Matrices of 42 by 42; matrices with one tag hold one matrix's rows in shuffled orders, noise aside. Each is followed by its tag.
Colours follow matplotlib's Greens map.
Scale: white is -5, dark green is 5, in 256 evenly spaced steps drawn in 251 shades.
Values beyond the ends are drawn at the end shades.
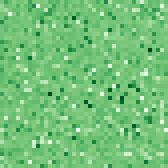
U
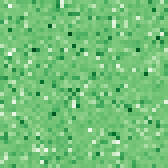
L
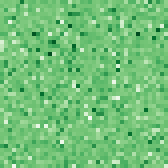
L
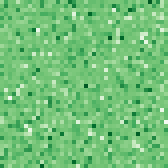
U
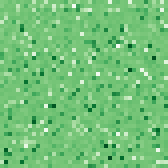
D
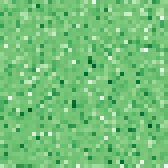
U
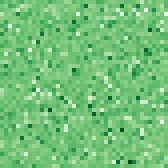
U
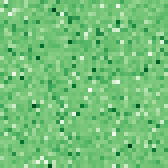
L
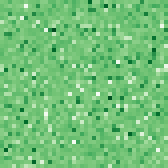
D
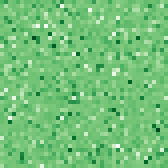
L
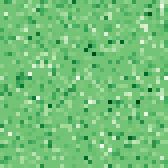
U
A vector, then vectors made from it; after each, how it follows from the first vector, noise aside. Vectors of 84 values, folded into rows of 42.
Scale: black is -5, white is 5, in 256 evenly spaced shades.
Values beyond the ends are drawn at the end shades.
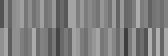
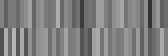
wrapped around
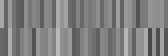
negated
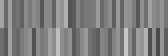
negated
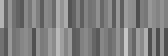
negated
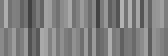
wrapped around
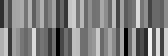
scaled up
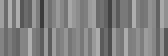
reversed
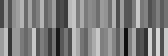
scaled up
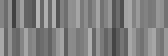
wrapped around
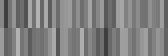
wrapped around
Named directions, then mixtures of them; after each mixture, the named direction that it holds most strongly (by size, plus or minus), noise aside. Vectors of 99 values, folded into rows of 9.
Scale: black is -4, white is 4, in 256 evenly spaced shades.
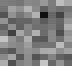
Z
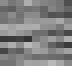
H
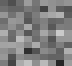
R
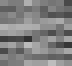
H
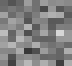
R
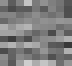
H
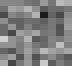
Z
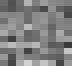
R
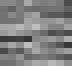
H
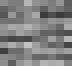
H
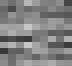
H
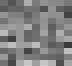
R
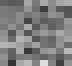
R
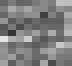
Z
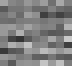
H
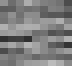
H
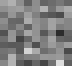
R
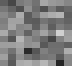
R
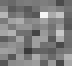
Z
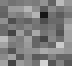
Z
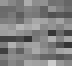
H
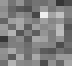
Z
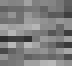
H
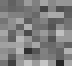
R
